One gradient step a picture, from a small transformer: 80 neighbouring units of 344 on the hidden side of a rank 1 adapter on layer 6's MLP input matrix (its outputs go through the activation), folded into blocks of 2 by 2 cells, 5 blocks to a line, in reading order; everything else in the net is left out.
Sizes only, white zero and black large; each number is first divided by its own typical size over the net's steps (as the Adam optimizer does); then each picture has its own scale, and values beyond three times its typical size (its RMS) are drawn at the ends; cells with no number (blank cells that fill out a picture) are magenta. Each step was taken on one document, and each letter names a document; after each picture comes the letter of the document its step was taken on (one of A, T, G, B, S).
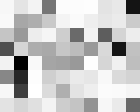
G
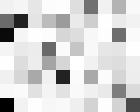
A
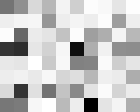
G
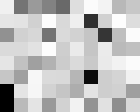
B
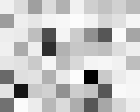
B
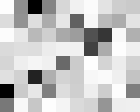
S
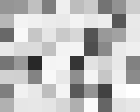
S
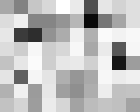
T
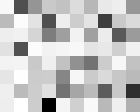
S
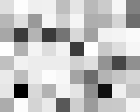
B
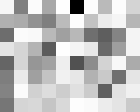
S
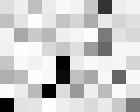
B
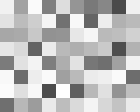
T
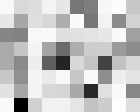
G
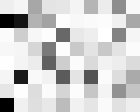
A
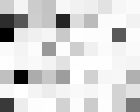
A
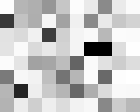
B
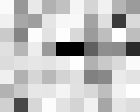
G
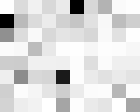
A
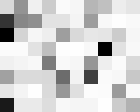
A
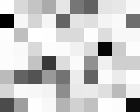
A
